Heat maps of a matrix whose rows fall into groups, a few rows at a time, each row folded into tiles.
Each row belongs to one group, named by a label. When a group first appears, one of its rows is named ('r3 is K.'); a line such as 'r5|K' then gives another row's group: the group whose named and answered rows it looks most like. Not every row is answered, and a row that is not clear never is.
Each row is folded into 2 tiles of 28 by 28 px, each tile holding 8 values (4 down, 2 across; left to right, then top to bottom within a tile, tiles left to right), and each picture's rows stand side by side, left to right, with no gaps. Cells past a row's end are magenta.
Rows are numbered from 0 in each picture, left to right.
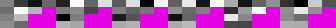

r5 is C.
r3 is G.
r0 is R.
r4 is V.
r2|G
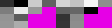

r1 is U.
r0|C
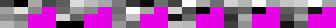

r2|R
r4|U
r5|U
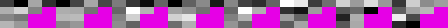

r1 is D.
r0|C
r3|D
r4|R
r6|U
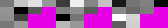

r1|G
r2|D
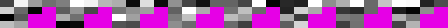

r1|U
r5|C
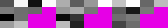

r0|G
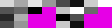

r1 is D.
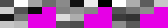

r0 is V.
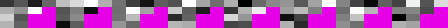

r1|U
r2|R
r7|G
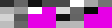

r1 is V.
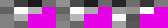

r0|R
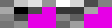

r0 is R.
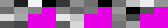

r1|D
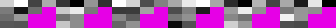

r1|C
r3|U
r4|C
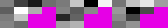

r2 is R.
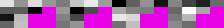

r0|U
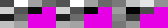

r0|V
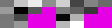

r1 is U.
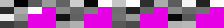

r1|G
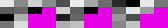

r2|C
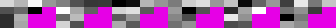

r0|U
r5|G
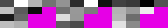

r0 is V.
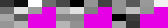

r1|C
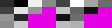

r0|C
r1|V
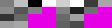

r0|G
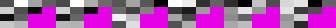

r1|V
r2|D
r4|C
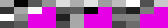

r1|U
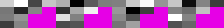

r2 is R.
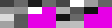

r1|V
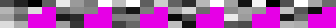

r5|V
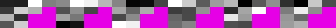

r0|C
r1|U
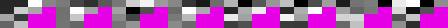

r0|C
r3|R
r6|D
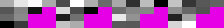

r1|V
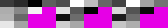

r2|V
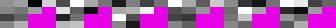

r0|G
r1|V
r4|R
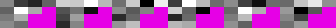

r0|R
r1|U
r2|G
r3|V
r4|R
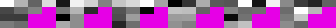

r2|U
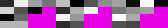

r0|V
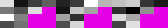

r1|C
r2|D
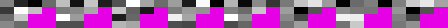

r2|V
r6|D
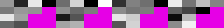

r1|G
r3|U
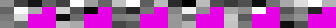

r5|U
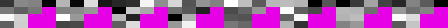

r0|D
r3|U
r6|D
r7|D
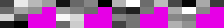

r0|U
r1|D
